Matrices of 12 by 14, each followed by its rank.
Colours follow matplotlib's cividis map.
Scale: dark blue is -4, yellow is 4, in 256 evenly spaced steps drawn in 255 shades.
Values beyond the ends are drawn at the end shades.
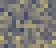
full rank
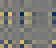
one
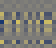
one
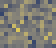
full rank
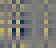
one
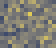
full rank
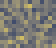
full rank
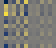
one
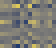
two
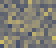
full rank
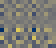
two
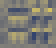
two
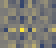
two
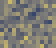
full rank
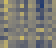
two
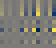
one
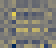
two
